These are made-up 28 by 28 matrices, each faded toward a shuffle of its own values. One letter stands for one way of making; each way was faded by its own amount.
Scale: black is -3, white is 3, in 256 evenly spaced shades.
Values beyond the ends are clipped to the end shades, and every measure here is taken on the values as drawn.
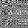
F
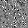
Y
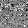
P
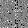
Y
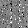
Y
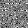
P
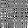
F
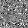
P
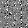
Y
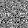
P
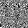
P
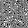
Y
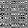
F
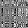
F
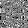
Y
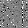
Y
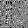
Y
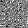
Y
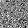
P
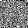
P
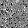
Y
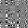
F
